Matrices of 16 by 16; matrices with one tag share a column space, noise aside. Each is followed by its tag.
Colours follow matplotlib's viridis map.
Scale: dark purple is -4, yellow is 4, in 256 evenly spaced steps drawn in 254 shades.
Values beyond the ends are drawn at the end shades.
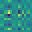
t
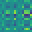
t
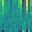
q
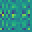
t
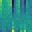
q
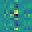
t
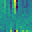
q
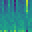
q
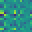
t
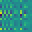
t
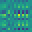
t
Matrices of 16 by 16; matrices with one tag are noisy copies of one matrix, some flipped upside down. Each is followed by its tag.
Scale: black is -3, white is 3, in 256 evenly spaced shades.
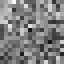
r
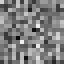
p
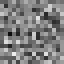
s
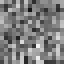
p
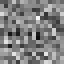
s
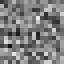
s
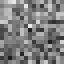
r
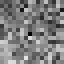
r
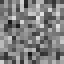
p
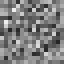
s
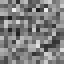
s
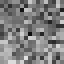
r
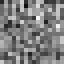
p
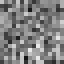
p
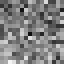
r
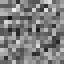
s
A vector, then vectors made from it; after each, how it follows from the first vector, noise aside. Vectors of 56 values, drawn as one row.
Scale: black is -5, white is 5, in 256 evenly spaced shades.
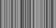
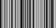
scaled up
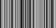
scaled up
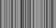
copied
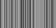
copied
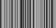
scaled up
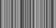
copied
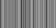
partly zeroed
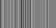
partly zeroed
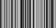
scaled up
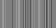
partly zeroed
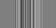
partly zeroed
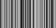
scaled up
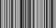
scaled up
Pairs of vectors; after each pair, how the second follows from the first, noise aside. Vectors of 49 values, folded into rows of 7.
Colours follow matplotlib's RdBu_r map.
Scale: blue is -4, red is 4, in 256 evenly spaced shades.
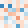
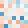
wrapped around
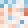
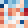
scaled up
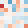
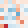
shuffled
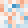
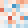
copied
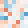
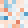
copied
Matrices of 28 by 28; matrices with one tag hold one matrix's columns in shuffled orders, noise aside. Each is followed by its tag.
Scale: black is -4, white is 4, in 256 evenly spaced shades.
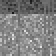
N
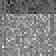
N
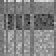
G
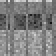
G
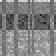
G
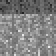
N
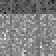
N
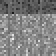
N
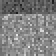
N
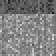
N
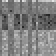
G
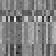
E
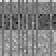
G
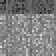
N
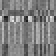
E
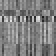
E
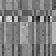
E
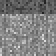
N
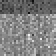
N
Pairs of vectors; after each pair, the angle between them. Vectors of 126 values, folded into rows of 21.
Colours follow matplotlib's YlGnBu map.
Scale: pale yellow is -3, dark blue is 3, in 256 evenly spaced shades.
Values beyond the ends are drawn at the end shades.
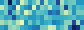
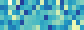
nearly opposite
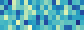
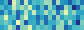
nearly parallel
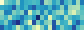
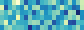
orthogonal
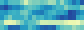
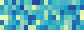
orthogonal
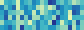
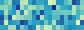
partly opposed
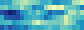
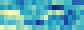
nearly opposite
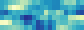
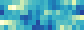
nearly parallel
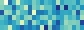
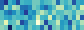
partly opposed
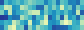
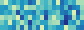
partly opposed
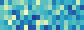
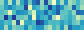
partly opposed
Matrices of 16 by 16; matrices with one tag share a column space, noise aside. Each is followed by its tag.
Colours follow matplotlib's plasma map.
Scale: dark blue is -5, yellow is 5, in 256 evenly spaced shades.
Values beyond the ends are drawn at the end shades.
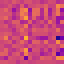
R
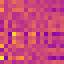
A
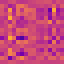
R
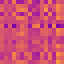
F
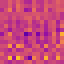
A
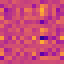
R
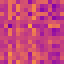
F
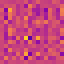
R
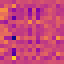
R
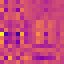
A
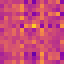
F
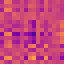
A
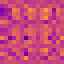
R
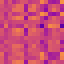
F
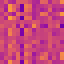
F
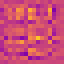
R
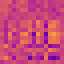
A
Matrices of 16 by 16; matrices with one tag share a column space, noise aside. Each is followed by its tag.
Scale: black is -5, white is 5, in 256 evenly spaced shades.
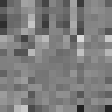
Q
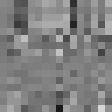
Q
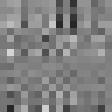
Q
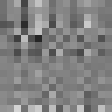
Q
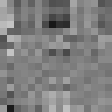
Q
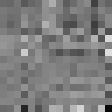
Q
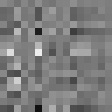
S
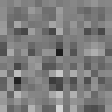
S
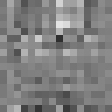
Q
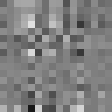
Q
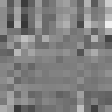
Q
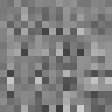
S
